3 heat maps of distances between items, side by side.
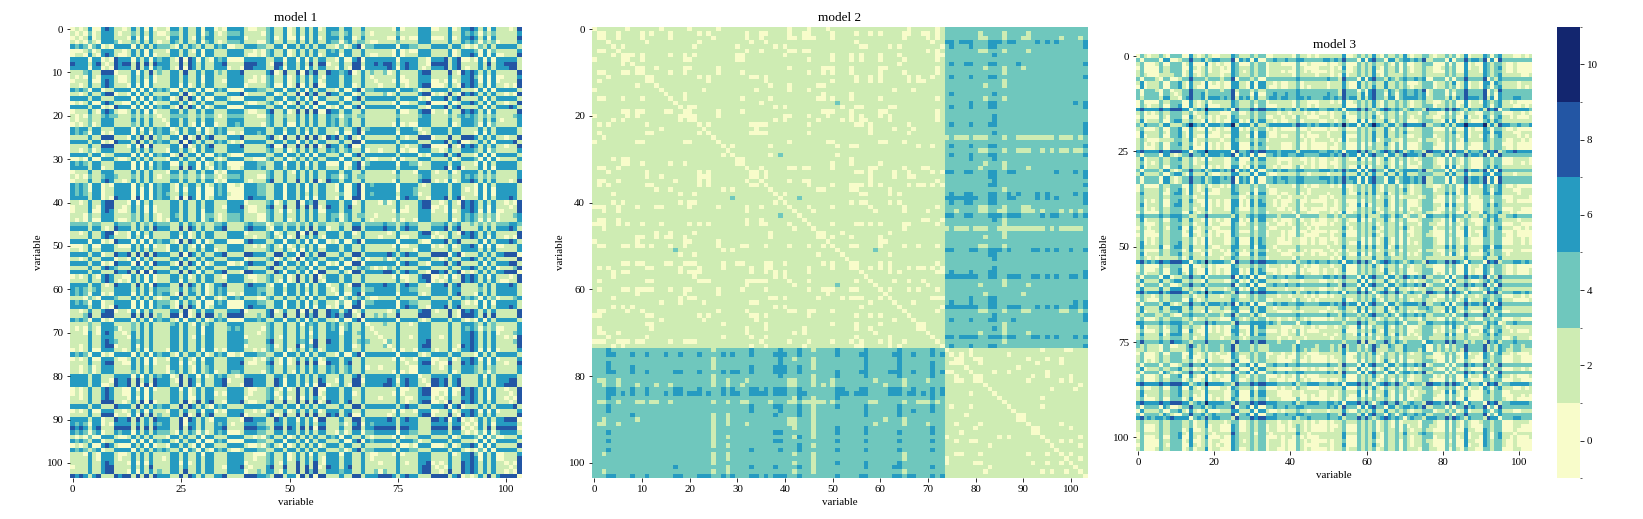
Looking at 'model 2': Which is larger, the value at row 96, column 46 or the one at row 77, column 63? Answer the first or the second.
the second
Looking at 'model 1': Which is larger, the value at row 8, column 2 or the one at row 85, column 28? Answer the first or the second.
the first
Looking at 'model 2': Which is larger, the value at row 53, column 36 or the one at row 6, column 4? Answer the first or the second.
the first
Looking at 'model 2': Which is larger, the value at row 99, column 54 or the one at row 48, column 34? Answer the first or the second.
the first
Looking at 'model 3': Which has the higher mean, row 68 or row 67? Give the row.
68
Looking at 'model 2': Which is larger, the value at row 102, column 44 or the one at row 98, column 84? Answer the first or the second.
the first
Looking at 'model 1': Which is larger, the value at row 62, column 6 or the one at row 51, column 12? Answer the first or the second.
the second
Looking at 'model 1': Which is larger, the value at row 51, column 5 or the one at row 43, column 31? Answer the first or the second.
the second
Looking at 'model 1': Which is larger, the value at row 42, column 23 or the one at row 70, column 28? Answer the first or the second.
the first
